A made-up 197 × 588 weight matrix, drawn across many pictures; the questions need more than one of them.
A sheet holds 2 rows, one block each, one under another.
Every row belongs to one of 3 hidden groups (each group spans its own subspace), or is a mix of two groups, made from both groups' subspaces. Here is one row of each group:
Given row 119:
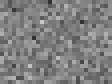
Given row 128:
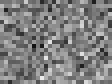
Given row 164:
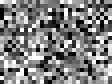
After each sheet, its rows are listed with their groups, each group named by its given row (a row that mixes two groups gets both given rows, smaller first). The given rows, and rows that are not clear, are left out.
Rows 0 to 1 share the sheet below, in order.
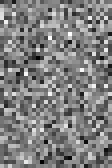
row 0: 164
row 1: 128
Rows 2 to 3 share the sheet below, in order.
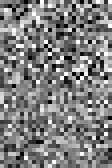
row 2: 128
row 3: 164
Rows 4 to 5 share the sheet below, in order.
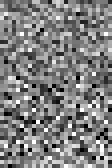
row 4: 119 and 164
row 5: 128 and 164
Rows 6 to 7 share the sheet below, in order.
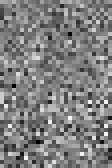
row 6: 164
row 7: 164
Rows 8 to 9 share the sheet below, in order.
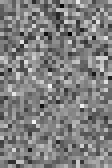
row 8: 164
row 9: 119
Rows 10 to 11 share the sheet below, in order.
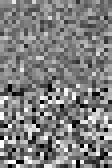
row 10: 164
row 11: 119
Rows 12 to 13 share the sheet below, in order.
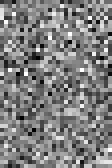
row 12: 164
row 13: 119 and 128
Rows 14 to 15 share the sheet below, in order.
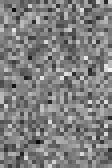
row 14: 128
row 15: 164
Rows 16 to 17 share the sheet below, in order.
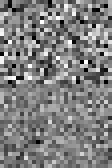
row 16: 119
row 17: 164
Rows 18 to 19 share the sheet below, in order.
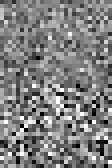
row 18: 164
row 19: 164
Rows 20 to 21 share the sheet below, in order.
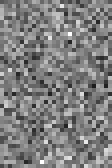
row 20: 164
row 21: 128
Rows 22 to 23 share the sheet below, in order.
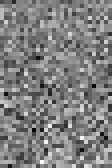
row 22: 164
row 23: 128
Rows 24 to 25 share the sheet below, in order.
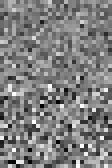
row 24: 119
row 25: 119
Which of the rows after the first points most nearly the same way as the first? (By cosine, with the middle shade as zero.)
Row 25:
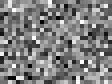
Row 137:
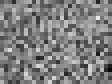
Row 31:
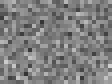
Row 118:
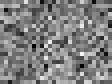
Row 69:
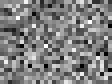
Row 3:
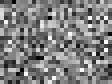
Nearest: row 31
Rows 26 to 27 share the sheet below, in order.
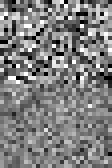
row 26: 119
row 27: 128
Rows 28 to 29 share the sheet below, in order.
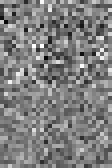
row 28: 128 and 164
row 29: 128
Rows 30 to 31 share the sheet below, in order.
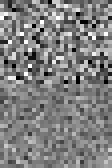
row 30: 119 and 164
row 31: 119 and 164
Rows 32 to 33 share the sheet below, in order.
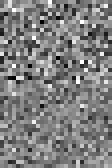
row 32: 119
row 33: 119
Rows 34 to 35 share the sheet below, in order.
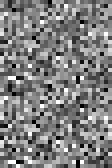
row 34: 119
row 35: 119
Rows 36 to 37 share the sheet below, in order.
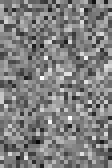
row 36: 128
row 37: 164
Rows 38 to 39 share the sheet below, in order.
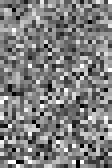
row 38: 128
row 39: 119
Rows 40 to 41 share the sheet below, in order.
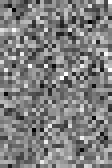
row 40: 119 and 128
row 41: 128
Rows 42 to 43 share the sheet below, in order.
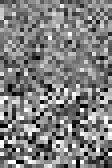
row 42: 164
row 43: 119
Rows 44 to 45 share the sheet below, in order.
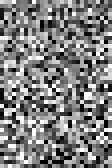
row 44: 164
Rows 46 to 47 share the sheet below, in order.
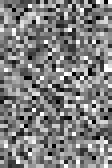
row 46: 128
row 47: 119 and 164
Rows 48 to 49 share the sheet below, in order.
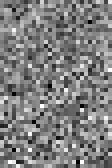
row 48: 128
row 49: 119
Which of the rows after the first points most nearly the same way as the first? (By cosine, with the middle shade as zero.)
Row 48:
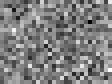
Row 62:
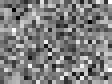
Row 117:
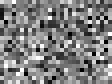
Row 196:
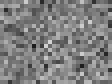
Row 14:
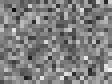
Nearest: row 62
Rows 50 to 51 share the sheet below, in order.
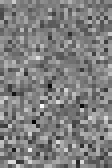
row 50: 164
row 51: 119
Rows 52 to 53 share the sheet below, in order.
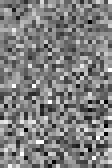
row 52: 128
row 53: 164
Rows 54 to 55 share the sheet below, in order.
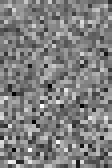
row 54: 119 and 128
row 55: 119
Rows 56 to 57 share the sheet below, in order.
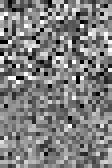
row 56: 119
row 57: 119 and 164
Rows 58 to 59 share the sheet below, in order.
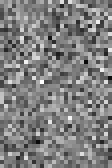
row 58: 119 and 164
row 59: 164
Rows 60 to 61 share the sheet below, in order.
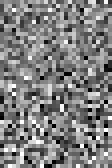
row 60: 128
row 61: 119 and 164
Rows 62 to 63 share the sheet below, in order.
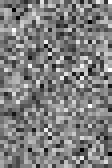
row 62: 128
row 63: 128
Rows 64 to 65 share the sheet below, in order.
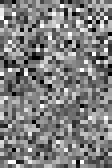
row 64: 164
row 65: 119
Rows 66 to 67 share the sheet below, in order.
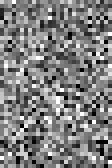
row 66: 164
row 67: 164
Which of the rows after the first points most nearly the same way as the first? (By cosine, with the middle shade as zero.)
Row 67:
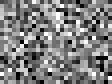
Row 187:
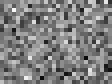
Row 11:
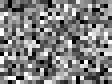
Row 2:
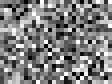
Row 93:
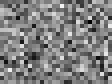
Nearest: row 93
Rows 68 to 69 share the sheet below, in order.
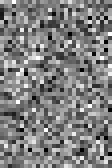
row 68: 164
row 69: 128 and 164
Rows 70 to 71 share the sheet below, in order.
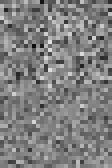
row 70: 128 and 164
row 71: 119
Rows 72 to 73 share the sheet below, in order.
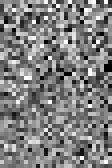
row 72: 128
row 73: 128 and 164
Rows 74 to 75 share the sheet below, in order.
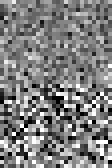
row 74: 119 and 164
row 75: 164
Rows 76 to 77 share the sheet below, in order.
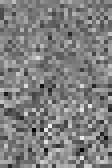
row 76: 164
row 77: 128
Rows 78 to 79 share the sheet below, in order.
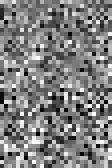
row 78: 164
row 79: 164
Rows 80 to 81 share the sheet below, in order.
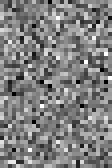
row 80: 119 and 164
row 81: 119
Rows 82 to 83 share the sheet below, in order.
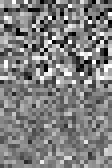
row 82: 128 and 164
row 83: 128
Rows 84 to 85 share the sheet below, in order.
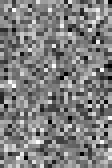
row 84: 119 and 128
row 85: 164
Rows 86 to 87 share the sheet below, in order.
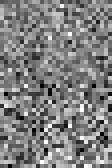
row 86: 164
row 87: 128
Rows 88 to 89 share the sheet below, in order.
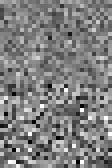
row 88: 164
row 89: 119
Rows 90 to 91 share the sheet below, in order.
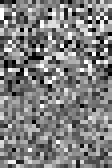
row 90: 164
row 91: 119
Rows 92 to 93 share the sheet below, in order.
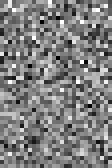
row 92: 119
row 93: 128 and 164
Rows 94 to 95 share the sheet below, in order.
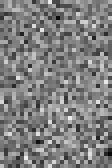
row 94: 119 and 164
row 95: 128 and 164
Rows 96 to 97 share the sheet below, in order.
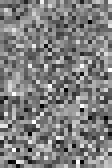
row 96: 128
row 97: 119
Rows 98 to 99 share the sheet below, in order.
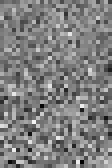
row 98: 128 and 164
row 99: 119
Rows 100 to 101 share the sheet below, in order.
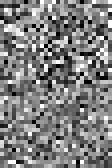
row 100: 128
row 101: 119
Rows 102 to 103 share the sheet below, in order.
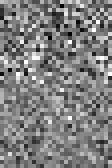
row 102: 164
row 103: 164
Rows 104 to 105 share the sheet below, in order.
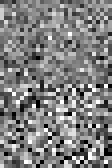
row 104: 164
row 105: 128
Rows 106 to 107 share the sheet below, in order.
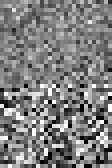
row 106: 128
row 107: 128
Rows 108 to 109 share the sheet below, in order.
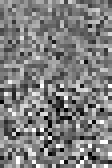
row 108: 119 and 164
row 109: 128 and 164
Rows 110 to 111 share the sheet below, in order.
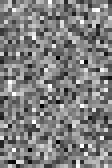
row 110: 119
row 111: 119
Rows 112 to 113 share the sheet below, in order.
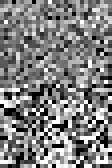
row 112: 119 and 164
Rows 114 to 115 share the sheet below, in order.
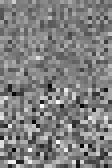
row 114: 164
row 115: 119
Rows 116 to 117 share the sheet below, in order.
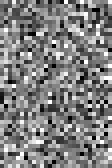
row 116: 119
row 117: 164
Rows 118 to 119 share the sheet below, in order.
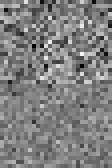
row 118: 128
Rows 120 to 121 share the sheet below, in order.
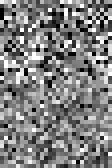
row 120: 164
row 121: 119 and 128
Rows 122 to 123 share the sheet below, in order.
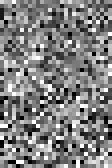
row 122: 164
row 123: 119
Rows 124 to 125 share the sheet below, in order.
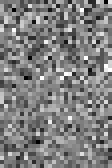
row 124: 128
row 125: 164
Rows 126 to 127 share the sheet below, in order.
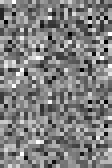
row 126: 164
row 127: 164
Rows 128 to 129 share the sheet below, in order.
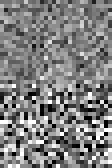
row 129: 164
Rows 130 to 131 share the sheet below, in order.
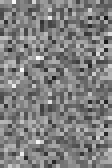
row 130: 164
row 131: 164
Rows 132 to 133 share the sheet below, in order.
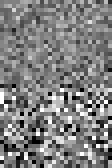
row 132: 128
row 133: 164
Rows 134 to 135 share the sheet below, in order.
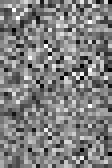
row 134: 128
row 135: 128
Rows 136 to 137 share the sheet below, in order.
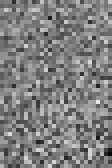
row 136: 128 and 164
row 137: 128 and 164
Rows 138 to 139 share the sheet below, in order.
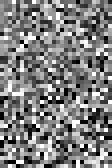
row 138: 164
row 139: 119
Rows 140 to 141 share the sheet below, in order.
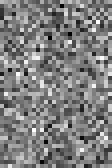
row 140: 164
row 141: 128
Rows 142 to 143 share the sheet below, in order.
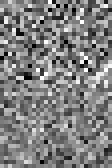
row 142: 119 and 128
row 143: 128
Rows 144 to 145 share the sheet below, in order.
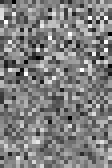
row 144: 164
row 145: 164
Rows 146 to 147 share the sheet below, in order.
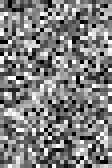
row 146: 119
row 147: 128
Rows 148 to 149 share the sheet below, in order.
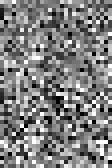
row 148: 164
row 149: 164
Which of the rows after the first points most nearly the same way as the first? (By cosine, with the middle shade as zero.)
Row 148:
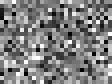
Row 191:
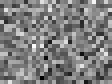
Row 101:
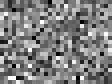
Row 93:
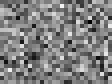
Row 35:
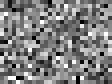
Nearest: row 191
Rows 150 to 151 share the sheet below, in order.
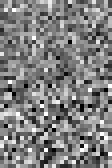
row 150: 119 and 128
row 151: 119 and 128
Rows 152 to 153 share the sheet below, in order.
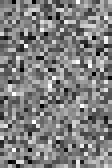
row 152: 164
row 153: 119
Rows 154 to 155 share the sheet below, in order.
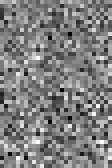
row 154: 164
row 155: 164
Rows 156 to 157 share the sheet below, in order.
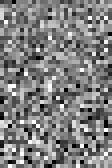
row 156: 164
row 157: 119 and 164
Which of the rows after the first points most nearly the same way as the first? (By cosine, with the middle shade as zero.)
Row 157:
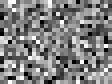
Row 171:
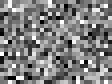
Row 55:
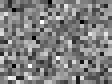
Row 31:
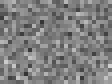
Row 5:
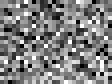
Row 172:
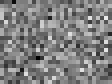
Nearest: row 171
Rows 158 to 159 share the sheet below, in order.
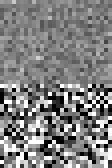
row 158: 164
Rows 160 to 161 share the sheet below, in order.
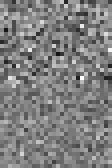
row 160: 119
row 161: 164
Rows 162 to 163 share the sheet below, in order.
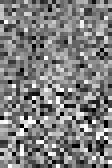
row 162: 128 and 164
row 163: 164
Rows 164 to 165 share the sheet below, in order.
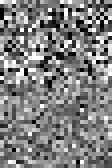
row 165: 119
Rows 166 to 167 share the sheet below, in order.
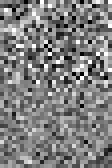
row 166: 128
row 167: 119 and 128
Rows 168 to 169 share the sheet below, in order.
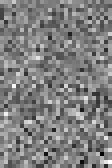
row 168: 164
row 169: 119 and 164
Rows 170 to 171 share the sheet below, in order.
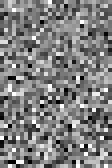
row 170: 119
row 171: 119
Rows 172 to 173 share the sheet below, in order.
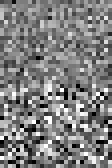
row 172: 164
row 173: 119 and 164
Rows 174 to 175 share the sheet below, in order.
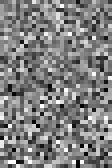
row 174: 164
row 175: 119
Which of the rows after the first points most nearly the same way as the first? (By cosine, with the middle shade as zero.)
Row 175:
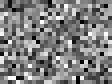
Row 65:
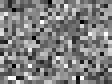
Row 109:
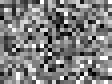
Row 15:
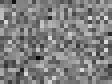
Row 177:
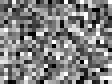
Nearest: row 65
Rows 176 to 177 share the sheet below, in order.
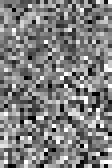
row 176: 128
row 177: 119
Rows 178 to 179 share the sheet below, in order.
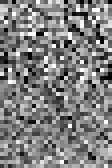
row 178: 119 and 164
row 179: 128 and 164
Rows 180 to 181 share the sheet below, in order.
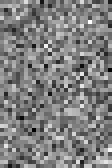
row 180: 128
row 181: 119 and 128
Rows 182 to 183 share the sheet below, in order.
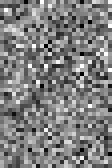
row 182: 128
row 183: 128
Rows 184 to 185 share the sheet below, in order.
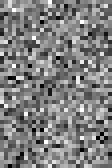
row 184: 119
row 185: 128 and 164
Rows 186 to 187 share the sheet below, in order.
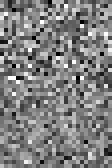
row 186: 119
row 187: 128
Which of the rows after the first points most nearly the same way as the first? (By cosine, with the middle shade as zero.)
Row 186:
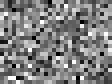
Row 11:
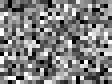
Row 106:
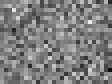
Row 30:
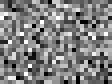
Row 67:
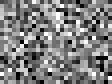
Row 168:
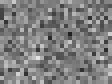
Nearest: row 11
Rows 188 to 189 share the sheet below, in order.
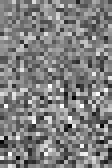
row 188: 164
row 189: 119 and 164
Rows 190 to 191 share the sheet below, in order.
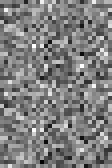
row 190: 128
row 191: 128
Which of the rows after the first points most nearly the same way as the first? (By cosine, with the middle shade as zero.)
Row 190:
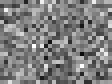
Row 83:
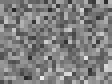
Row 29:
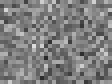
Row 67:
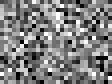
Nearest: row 29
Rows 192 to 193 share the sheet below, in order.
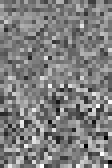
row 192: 119 and 128
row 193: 119 and 164
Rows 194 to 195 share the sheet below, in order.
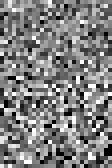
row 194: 119
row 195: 128
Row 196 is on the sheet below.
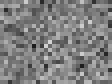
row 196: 128
